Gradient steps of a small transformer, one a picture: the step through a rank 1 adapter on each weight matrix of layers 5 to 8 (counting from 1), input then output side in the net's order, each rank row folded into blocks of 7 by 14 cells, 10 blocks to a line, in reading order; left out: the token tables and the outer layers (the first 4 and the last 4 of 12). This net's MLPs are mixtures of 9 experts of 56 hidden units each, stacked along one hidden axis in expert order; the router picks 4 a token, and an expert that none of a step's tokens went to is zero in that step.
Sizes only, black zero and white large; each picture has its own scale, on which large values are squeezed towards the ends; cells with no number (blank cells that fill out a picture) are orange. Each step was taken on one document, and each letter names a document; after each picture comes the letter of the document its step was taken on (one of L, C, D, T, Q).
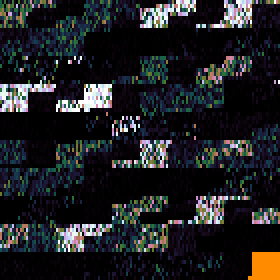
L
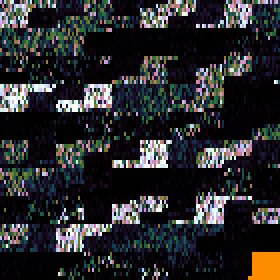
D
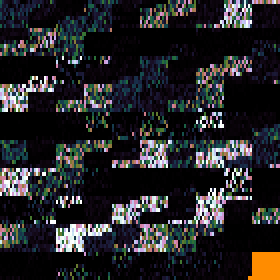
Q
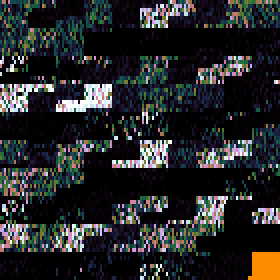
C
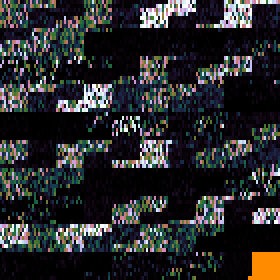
L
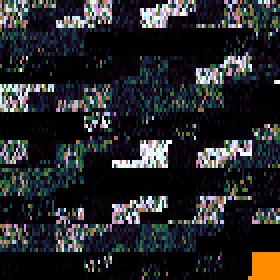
D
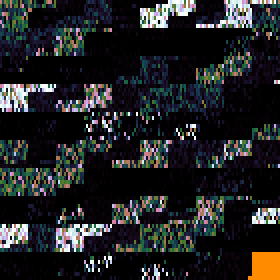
D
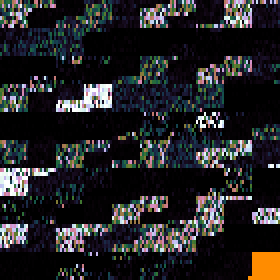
Q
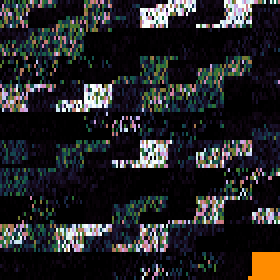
L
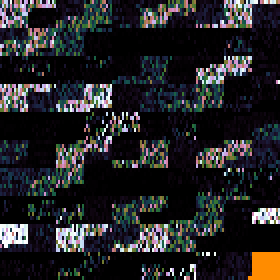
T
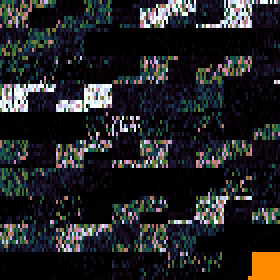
L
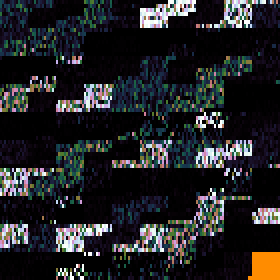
Q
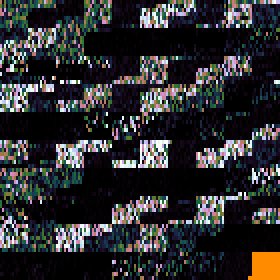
C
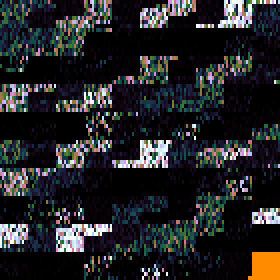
D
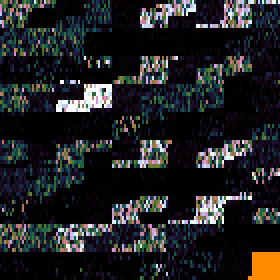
C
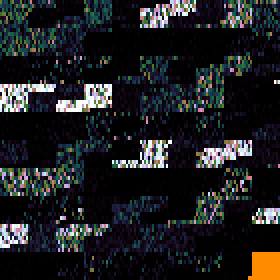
D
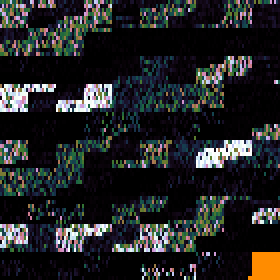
T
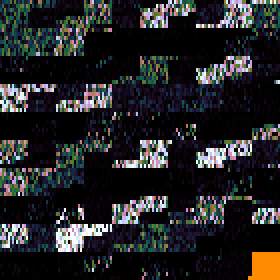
D
